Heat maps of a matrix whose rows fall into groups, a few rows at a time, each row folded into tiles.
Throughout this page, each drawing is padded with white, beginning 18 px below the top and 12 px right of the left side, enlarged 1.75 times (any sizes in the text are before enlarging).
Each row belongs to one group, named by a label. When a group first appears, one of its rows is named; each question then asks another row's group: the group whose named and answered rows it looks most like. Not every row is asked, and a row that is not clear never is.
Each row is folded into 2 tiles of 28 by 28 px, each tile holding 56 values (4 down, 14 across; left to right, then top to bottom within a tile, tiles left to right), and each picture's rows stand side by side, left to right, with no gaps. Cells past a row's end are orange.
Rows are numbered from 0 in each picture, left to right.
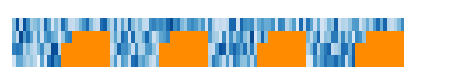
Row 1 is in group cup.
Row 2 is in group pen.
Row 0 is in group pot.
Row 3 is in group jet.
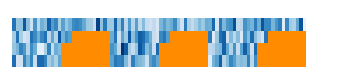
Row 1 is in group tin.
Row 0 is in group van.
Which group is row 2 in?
cup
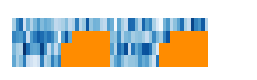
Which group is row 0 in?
tin
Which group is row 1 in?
pen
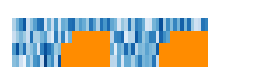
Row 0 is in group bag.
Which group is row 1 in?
jet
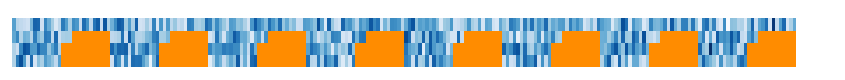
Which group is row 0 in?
pen
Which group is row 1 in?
bag
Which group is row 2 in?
jet
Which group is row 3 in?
van
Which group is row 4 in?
tin
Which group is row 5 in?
bag
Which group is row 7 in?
tin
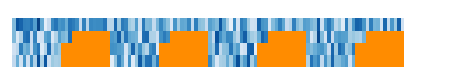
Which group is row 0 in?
cup
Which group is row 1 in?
pot
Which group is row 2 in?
pot
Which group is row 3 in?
cup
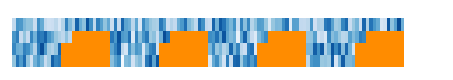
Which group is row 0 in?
tin
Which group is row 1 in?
pot
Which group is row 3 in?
pen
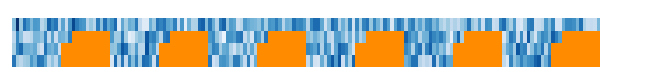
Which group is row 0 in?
van
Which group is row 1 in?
cup
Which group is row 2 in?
van
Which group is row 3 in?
bag
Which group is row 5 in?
jet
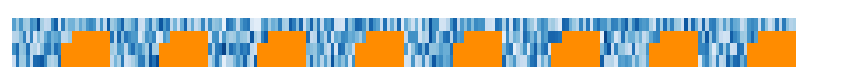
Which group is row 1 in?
pot
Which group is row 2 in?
pen
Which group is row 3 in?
cup
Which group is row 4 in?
jet
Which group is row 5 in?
van
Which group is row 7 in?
pot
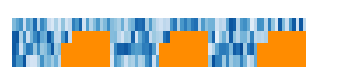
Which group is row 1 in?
pen
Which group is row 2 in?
pen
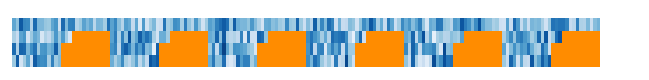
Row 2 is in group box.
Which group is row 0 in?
bag
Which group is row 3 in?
tin
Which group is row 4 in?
pot
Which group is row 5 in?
pot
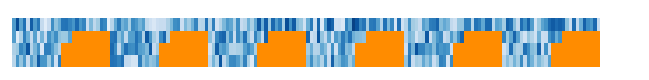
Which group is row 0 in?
cup
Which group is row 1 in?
tin
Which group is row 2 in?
cup
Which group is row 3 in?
cup
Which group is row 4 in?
pen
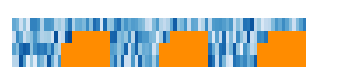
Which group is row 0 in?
pen
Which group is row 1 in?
tin
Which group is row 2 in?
box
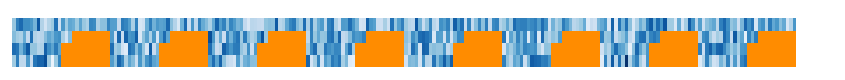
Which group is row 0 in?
bag
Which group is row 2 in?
tin
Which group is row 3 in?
van
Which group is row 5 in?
box
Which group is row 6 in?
cup
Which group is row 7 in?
jet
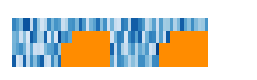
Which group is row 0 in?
van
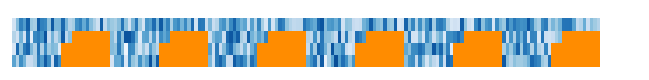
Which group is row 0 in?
box
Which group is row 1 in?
pot
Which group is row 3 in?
box
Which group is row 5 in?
box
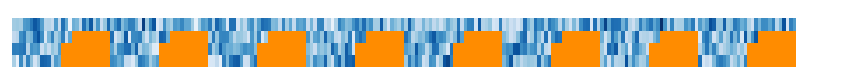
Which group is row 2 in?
bag
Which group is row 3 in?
pot
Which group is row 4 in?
tin
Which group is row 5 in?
pen
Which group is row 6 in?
cup
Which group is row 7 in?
van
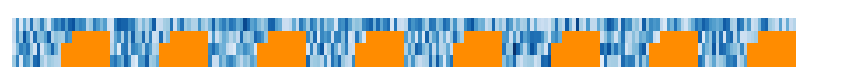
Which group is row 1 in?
box
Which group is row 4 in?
box
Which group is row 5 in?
tin
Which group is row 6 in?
bag
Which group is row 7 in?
box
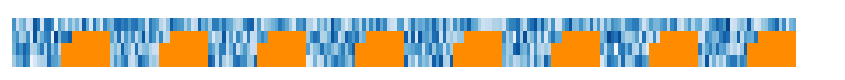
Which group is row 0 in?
pen
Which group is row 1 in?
box
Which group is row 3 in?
jet
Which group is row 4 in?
box
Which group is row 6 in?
pot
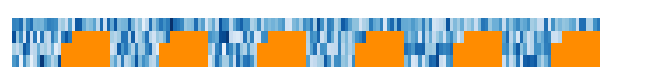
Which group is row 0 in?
box
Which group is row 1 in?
cup
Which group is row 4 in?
bag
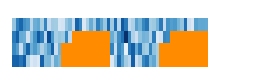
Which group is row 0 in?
tin
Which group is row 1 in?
pot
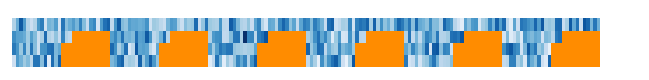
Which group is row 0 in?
bag
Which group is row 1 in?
tin
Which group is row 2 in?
jet
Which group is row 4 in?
van
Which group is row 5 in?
pen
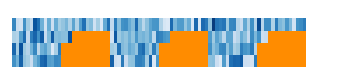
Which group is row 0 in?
jet
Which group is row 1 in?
van
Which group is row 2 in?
bag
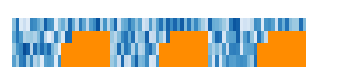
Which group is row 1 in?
cup
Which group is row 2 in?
jet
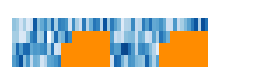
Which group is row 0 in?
pen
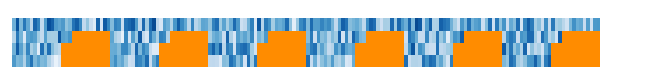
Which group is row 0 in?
van
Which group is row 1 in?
box
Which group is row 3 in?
van
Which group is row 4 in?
van
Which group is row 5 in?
jet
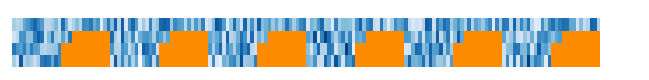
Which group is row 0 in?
jet
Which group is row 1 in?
cup
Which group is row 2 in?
bag
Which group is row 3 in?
pot
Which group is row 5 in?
cup
